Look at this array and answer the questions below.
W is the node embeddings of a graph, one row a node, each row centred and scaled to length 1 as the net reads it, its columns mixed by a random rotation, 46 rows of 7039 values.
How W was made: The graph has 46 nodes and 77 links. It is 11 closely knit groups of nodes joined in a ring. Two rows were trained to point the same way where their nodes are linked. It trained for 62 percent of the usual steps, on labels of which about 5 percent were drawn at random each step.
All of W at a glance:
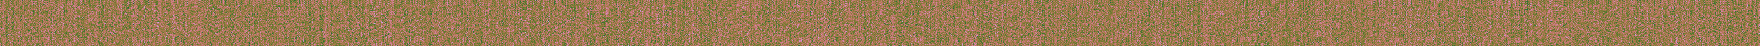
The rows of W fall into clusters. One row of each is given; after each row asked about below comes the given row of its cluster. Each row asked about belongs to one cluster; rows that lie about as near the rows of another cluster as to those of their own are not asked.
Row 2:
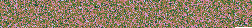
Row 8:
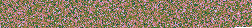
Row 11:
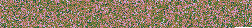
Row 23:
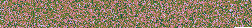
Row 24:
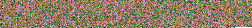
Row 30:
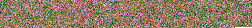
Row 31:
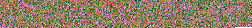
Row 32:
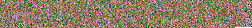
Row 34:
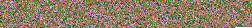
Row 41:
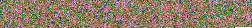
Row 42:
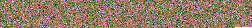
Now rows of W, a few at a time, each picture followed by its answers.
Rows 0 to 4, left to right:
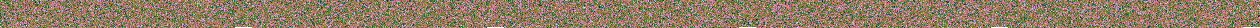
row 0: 2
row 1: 31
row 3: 31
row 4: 2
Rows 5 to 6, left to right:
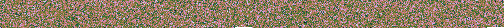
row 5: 24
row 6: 41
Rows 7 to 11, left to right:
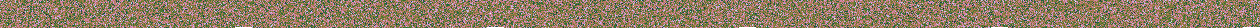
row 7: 23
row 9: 31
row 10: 24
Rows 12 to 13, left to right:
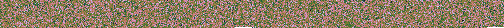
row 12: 2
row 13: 11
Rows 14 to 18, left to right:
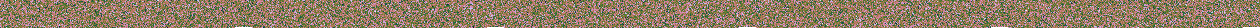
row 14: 11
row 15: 8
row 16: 23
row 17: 42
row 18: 34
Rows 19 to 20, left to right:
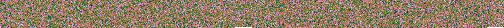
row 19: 8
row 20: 32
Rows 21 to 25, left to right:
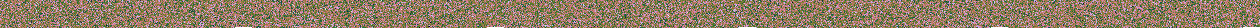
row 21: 30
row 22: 42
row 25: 24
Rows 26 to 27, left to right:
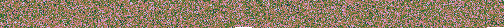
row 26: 42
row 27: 2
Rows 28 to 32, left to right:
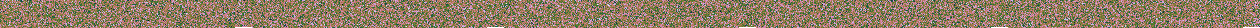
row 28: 42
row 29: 8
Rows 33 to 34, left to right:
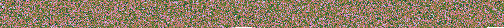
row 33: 24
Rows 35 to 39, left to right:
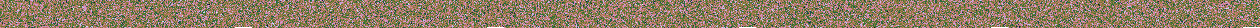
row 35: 34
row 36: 32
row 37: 8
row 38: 41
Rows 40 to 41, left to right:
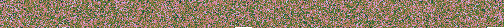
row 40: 41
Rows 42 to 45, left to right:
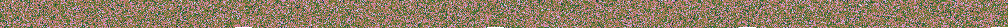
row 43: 30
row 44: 11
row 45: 30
